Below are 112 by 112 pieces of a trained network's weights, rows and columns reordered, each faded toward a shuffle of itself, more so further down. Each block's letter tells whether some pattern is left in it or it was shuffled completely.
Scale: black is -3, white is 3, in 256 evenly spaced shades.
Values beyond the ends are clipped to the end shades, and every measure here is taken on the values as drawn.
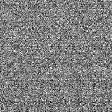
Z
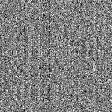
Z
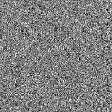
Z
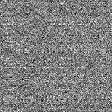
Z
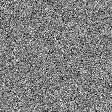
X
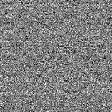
Z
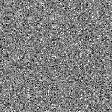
Z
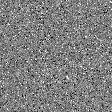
X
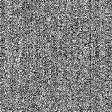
Z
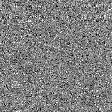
Z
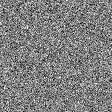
X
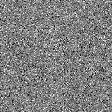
Z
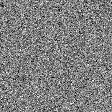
X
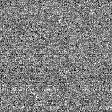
Z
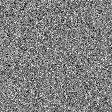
X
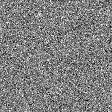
X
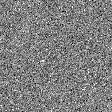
X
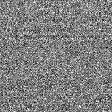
Z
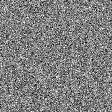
X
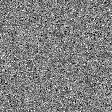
X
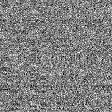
Z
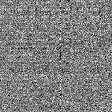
Z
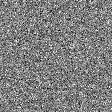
X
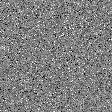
X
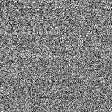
Z
